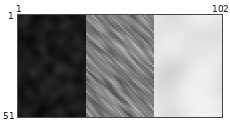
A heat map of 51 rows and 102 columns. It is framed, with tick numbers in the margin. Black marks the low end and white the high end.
It is made of 1 by 3 panels. Panel 1,1: very low, blotchy, faint in contrast. Panel 1,2: middling, slanting down to the right. Panel 1,3: very high, smooth, faint in contrast.
